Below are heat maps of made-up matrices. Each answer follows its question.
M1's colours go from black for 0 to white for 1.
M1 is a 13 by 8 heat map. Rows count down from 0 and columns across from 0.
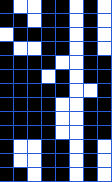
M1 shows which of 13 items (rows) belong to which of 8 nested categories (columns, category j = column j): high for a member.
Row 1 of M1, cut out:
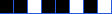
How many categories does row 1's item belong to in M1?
3
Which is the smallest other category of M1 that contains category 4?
5
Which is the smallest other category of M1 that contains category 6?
5
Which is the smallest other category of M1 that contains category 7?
5
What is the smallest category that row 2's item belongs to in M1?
0
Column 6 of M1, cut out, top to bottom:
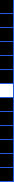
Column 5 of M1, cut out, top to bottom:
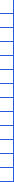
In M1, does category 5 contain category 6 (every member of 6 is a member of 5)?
yes
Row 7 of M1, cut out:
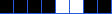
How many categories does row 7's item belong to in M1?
2
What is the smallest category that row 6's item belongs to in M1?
6
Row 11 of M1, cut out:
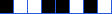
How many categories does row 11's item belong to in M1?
4
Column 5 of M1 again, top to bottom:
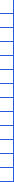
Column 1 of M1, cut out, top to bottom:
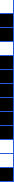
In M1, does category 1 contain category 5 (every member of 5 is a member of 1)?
no
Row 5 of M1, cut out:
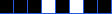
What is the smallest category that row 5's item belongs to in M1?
3
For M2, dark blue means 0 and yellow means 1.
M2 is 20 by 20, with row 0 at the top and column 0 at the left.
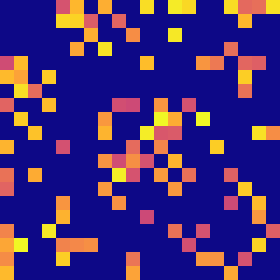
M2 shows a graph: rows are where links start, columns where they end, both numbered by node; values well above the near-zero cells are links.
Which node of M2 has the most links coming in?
node 0
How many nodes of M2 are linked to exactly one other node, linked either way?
0
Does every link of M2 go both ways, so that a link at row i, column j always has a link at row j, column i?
yes
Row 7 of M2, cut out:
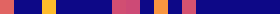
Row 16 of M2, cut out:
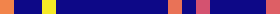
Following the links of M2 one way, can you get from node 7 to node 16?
yes
